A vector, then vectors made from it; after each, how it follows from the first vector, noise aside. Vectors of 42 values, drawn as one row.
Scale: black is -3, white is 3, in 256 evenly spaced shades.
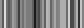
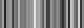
negated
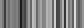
wrapped around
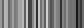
wrapped around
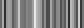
negated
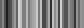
wrapped around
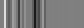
partly zeroed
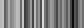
wrapped around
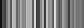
wrapped around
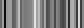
negated
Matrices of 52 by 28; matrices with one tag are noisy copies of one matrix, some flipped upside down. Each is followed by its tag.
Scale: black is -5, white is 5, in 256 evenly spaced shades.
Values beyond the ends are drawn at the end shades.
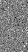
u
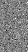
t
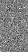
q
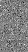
q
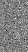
t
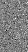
t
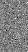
t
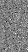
t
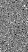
u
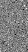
u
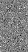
q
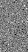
u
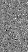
t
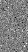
u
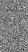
q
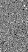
u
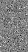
q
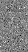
q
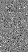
q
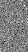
u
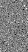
u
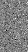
t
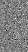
t
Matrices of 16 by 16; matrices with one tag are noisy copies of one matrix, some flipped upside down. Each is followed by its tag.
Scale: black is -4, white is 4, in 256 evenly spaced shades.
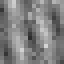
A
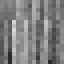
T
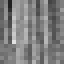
T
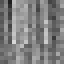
T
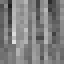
T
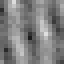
A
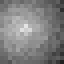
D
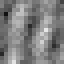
A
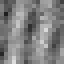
A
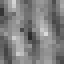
A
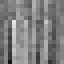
T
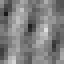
A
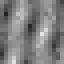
A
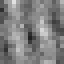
A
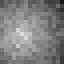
D
